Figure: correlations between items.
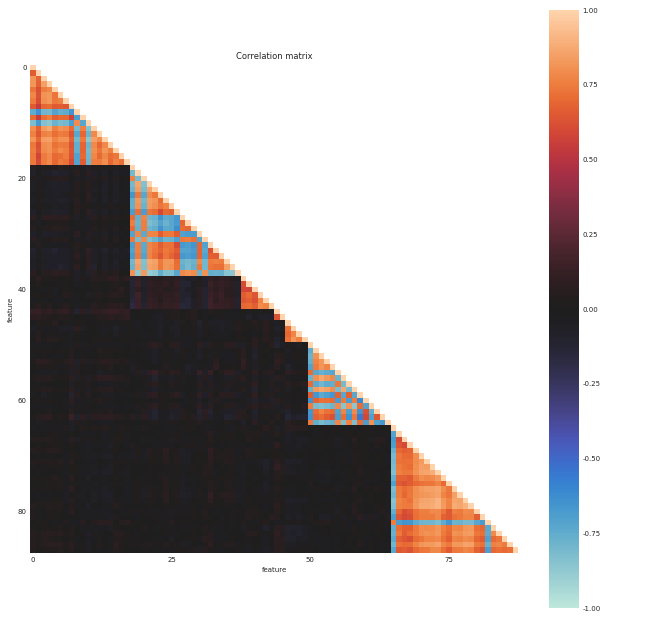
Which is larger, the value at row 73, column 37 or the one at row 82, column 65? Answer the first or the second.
the second
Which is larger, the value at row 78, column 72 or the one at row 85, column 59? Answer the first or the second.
the first
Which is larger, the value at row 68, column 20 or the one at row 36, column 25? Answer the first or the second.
the second
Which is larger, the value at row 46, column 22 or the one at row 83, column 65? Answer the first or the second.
the first
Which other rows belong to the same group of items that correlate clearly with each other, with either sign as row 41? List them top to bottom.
38, 39, 40, 42, 43
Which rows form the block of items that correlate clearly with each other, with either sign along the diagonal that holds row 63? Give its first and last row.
50 to 64
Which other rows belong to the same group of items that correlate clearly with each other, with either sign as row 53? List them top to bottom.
50, 51, 52, 54, 55, 56, 57, 58, 59, 60, 61, 62, 63, 64
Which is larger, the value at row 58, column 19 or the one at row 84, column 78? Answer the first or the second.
the second
